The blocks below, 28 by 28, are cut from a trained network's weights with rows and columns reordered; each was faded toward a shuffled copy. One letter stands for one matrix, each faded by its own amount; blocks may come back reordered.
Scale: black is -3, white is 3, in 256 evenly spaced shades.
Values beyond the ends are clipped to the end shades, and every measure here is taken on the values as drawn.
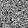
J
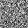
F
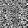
J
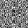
J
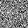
J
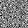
J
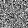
F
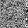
J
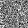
F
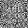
J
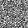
F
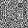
J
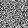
F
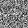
J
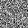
F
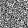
F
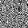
J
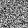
F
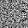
J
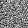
F
